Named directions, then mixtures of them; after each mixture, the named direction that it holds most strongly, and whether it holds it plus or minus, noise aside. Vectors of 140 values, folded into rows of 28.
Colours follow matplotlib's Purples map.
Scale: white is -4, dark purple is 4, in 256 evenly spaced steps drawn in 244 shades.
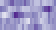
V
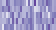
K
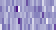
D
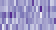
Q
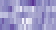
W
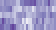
W, plus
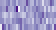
D, plus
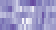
W, plus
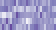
Q, minus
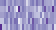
D, minus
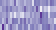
Q, minus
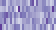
D, minus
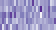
Q, plus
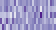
Q, minus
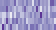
Q, minus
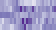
W, minus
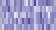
K, plus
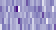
D, plus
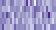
K, minus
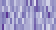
K, minus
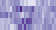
W, minus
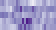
W, minus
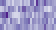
V, minus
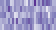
K, plus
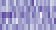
Q, plus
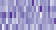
Q, plus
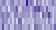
K, minus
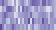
V, minus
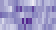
W, minus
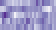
V, minus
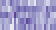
W, minus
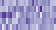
Q, plus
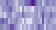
W, plus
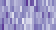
K, minus
